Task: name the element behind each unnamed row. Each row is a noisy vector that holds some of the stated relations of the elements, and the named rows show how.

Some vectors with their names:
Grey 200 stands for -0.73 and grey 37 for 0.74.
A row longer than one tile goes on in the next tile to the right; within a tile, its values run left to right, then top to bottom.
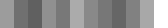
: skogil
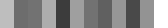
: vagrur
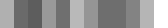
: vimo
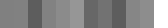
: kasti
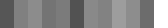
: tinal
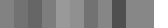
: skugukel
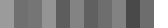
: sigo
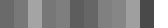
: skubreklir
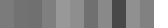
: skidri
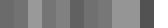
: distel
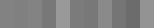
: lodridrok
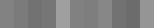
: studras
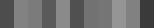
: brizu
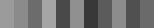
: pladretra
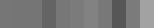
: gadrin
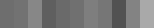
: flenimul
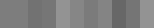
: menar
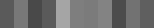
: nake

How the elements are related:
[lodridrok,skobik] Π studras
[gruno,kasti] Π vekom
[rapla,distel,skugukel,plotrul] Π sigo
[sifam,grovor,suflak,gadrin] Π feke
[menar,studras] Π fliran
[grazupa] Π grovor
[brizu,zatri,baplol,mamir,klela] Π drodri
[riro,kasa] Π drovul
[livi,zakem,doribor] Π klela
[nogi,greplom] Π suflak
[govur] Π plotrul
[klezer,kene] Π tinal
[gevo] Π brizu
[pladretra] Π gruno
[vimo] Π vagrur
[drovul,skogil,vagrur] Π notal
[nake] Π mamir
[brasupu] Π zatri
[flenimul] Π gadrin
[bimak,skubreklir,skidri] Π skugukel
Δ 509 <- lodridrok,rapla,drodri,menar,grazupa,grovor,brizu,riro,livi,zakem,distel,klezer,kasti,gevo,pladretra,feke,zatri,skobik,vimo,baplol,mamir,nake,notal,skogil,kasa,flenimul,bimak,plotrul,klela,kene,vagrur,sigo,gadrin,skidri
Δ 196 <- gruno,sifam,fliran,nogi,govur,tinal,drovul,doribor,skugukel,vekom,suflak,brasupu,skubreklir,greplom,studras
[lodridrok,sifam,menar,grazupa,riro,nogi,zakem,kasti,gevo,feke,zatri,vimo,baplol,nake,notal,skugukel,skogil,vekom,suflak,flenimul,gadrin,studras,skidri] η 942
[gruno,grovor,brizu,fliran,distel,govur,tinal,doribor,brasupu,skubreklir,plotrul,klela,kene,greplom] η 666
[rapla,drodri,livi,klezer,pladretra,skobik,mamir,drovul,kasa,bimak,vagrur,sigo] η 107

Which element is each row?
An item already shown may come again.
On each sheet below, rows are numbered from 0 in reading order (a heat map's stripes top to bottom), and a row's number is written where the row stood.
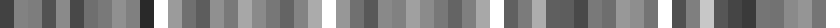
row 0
brasupu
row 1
skogil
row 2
notal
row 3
grovor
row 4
greplom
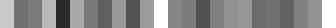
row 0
kasa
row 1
vekom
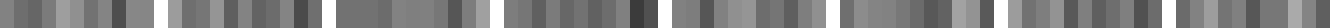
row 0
skugukel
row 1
sigo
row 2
feke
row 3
mamir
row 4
vekom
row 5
gruno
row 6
rapla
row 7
fliran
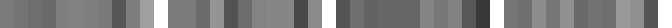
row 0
feke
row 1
klezer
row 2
livi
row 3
plotrul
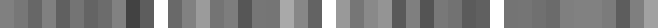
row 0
drodri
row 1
fliran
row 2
bimak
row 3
feke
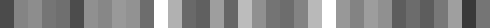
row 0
kene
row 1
riro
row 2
skobik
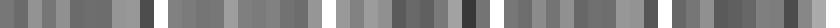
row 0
govur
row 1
studras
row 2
skobik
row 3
plotrul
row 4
nogi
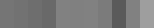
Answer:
feke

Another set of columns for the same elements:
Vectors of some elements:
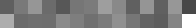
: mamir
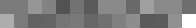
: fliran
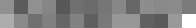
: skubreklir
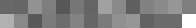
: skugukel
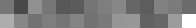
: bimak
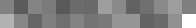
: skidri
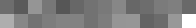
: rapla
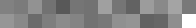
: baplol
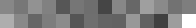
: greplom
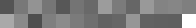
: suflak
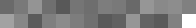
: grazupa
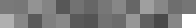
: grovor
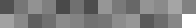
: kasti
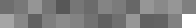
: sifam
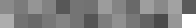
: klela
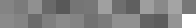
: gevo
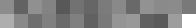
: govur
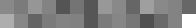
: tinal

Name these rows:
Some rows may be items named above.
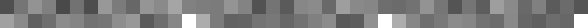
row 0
kasti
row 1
fliran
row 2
klezer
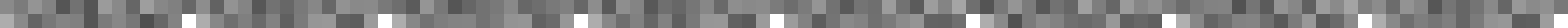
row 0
tinal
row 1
govur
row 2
rapla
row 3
skubreklir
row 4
zatri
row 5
feke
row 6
menar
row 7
distel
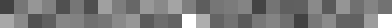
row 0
vekom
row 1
skobik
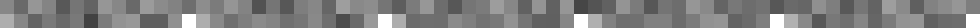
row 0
plotrul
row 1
kene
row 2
mamir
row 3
sigo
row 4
skugukel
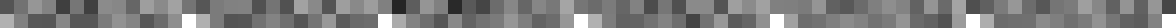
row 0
gruno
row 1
studras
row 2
pladretra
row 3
lodridrok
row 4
livi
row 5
mamir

